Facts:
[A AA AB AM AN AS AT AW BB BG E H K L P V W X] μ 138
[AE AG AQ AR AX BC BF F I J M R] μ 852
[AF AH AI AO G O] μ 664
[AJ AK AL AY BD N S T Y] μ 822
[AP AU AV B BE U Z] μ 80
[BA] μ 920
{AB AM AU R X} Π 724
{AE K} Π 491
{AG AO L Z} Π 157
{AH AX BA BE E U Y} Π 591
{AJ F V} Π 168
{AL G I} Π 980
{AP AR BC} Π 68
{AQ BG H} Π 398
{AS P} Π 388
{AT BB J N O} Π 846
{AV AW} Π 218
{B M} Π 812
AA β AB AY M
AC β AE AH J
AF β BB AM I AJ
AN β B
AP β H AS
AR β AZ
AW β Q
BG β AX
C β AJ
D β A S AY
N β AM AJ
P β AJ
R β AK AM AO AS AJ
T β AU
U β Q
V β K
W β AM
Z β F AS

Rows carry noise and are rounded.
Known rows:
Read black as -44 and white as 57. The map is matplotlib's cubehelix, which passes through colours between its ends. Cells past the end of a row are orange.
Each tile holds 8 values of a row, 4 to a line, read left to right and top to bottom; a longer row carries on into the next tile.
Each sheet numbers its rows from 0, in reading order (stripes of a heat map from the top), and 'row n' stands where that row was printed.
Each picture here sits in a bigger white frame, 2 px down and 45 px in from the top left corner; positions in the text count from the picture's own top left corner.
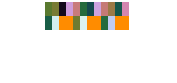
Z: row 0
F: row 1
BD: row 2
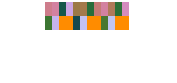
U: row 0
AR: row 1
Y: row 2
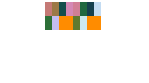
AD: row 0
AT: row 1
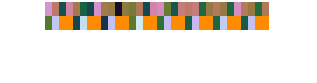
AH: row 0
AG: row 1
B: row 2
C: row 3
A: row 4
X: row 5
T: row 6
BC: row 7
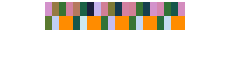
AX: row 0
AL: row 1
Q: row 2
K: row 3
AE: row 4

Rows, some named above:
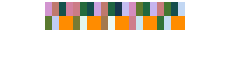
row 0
AH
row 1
F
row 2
BB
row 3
H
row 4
V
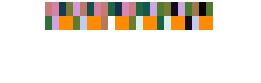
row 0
AU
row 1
AH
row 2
AJ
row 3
F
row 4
Z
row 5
AV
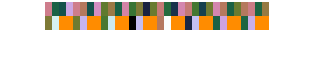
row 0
F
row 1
BA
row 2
W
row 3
AW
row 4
AJ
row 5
M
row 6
AB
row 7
X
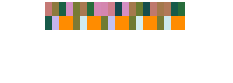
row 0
AA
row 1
P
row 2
BE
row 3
AK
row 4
AM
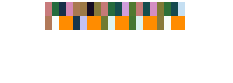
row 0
AJ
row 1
B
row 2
F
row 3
AF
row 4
N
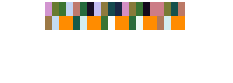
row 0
AQ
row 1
G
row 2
I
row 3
AO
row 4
AS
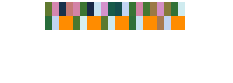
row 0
AP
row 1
O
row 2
J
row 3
R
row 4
BG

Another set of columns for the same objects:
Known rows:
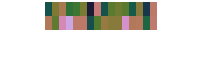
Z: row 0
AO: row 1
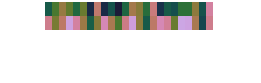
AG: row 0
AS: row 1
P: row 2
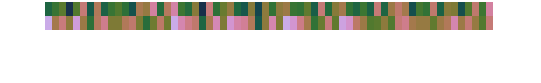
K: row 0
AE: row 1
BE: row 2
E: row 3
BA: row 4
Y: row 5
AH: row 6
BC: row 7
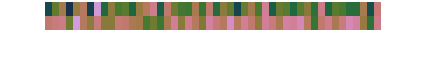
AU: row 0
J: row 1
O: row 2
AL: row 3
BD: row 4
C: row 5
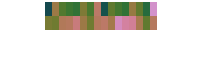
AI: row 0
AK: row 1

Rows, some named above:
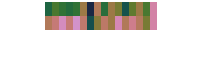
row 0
BG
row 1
AL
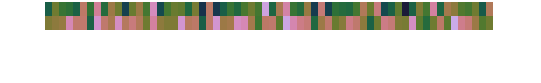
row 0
AF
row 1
AL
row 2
AO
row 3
AJ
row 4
BE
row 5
F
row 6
AB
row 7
AX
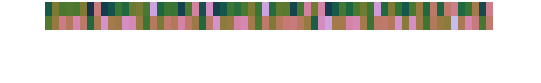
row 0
AQ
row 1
AJ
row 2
R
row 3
AJ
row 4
I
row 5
AJ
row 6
AT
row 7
AV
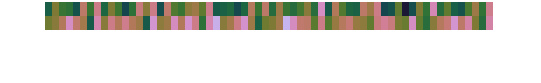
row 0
AF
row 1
I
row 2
B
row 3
V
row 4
N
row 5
G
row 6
AB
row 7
BB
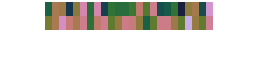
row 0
AP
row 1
F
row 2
AM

